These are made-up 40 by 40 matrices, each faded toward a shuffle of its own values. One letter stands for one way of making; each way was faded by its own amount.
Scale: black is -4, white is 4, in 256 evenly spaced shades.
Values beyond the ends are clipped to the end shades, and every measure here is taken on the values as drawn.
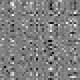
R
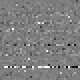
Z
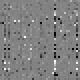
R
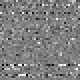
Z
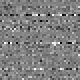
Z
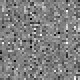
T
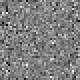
T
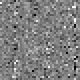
T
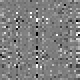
R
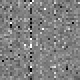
T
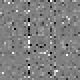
R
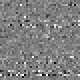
Z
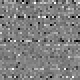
Z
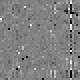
R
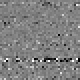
Z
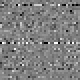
Z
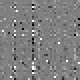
R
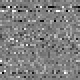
Z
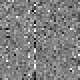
T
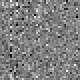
T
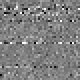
Z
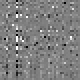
R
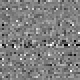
Z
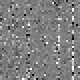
T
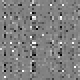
R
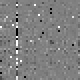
R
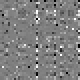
R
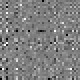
R
